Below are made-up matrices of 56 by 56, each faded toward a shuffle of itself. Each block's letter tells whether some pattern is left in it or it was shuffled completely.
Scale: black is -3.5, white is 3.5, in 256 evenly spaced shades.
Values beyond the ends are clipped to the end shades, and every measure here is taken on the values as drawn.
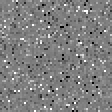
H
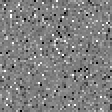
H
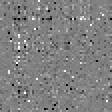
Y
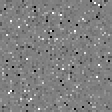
H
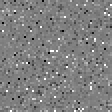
H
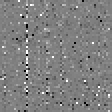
Y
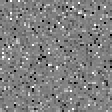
H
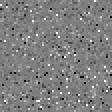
H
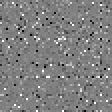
Y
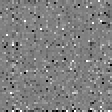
Y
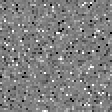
H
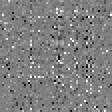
Y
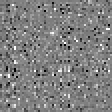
Y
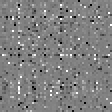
Y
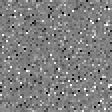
H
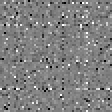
Y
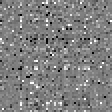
Y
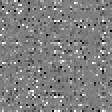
Y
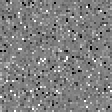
H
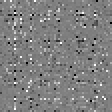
Y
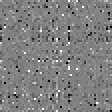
Y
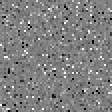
H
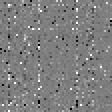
Y
